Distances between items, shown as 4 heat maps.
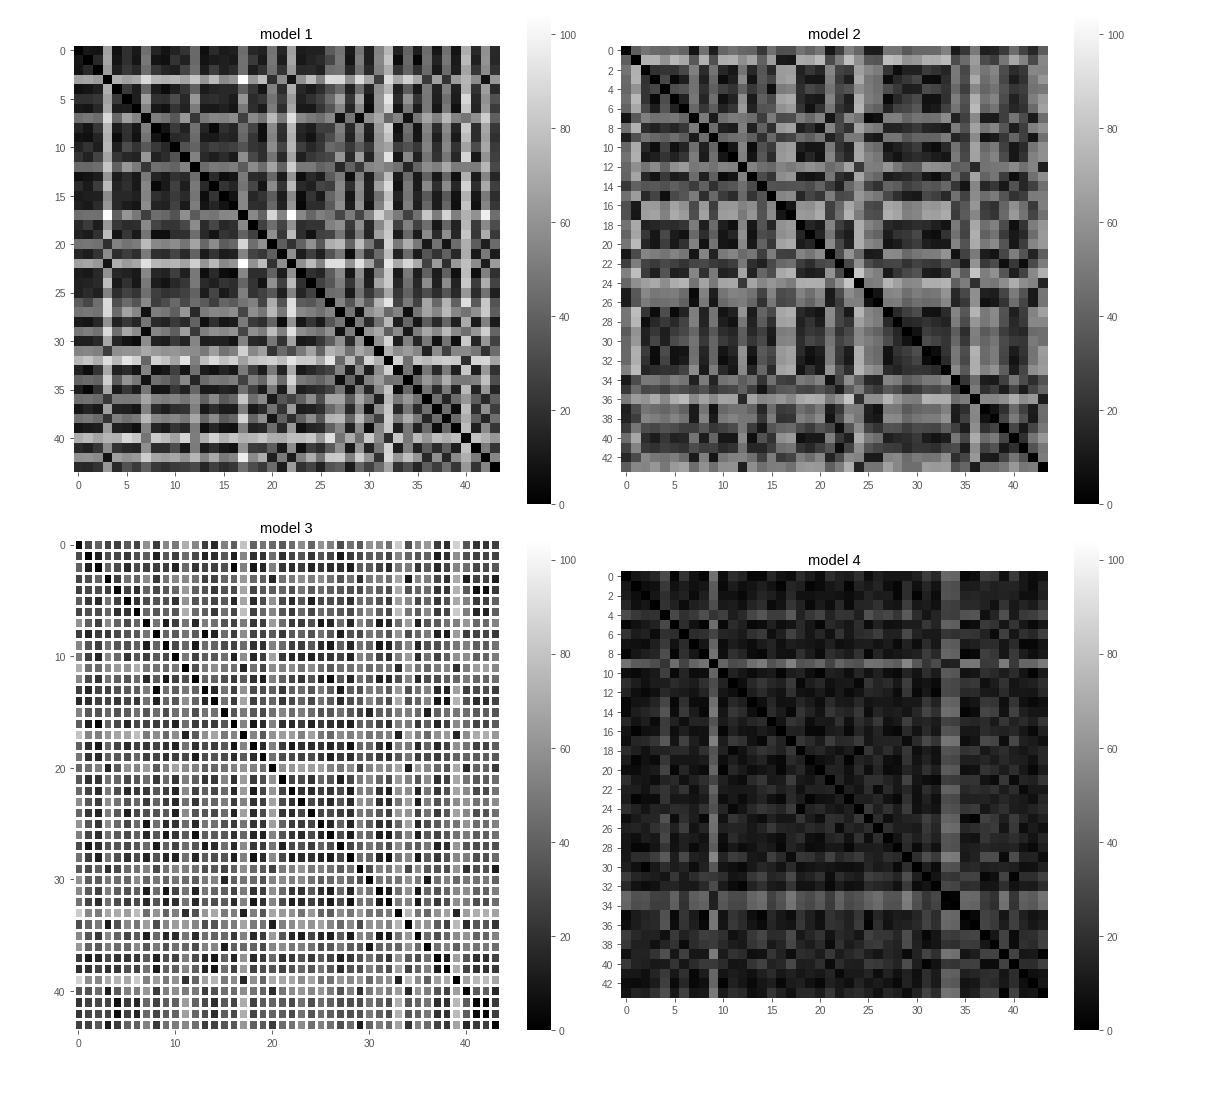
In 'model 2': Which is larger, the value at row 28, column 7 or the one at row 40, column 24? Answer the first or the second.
the second
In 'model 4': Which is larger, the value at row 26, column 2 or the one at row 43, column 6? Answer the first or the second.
the second
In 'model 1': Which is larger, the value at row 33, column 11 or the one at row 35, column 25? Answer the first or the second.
the second
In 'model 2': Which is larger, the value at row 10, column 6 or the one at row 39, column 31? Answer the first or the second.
the second
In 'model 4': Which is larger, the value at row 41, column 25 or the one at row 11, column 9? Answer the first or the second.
the second
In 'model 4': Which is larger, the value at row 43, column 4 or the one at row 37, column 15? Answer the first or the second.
the first
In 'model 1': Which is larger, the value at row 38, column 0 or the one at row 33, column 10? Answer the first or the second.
the first
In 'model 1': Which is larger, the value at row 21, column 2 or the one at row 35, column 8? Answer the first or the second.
the first
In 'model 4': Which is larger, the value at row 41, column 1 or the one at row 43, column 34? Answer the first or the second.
the second
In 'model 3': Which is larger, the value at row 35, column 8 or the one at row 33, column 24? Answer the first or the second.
the second
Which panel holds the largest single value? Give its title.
model 1
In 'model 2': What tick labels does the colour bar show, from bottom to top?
0, 20, 40, 60, 80, 100
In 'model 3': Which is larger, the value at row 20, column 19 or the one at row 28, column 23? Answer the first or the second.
the first
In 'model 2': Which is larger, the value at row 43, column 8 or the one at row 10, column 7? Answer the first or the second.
the first
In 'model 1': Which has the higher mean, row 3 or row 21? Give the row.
3
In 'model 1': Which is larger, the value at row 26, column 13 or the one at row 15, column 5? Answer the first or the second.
the first
